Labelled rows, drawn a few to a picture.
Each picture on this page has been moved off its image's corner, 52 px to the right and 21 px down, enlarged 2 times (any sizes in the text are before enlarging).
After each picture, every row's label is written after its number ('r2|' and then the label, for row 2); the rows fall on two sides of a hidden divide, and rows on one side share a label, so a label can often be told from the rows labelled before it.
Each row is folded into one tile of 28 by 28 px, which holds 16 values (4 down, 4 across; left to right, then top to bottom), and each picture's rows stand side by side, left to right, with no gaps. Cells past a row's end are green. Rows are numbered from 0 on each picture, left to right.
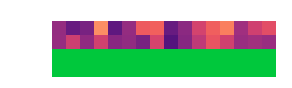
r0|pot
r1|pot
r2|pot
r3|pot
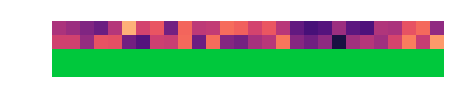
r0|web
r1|pot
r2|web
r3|pot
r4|web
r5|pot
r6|web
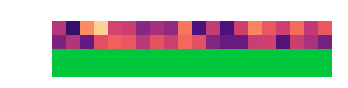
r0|pot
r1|web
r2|web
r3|pot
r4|pot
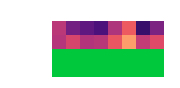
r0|web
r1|web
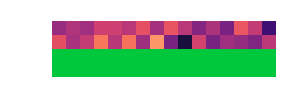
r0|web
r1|web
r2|pot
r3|web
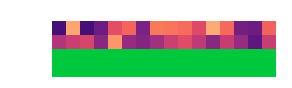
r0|web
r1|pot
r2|pot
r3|pot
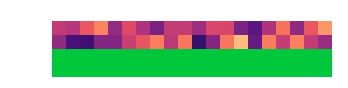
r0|pot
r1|web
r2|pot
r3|web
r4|pot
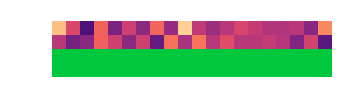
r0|pot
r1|pot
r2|web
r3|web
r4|pot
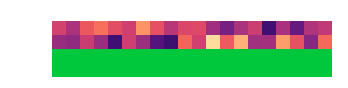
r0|pot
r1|pot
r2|web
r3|web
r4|web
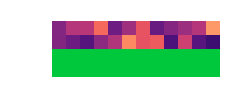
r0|pot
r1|web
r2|pot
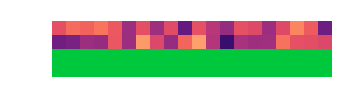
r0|pot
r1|web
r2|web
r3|pot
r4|web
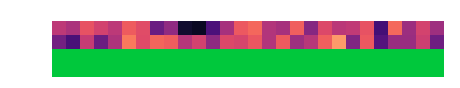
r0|pot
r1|web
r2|web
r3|web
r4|web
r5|web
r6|pot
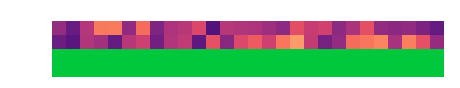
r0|pot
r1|pot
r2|web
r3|web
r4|web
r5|web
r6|web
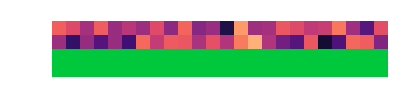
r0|pot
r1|pot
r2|web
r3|web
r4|pot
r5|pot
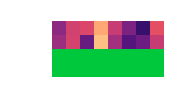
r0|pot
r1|pot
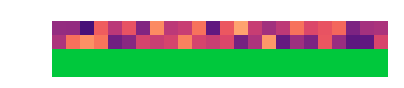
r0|web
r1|pot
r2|web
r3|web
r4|pot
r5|pot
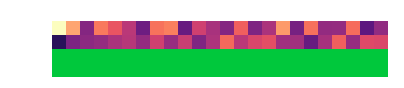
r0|pot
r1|pot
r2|pot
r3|web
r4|pot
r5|web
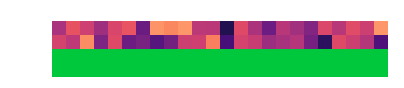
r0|web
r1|pot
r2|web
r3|web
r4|pot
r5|pot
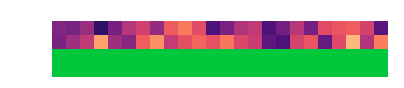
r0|web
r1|web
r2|web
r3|web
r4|pot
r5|web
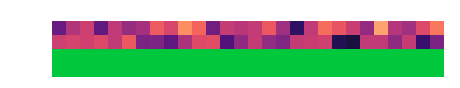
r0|web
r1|pot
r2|web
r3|pot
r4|pot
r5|pot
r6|pot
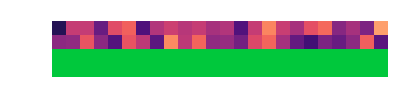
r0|web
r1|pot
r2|web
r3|pot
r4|pot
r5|pot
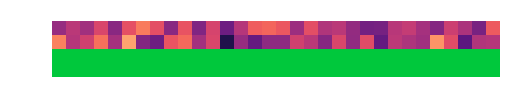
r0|web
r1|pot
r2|web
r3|pot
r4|pot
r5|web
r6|web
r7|pot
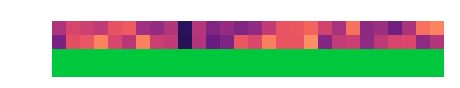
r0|web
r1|web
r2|pot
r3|web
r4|web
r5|web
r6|pot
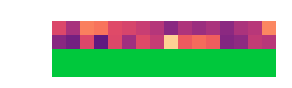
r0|pot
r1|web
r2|web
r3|pot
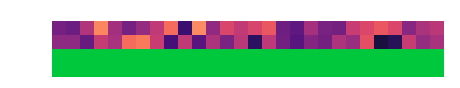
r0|pot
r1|web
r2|pot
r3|pot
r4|pot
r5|pot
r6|pot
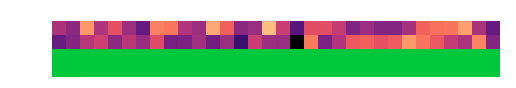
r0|pot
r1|pot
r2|pot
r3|pot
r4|pot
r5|web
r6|web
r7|web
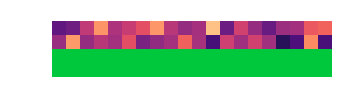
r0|pot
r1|pot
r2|pot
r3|web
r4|pot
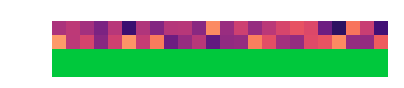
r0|web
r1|web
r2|pot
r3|web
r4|web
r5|web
